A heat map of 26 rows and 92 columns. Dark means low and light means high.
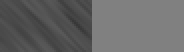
It is made of 1 by 2 panels. Panel 1,1: low, slanting down to the right, faint in contrast. Panel 1,2: middling, flat.
